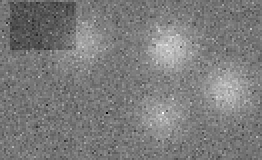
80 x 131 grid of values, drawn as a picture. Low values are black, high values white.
Odd patch: lower, in the top left. Bumps: four. Odd rows or columns: none. Ninth with the lowest average: top left. Stripes: none.
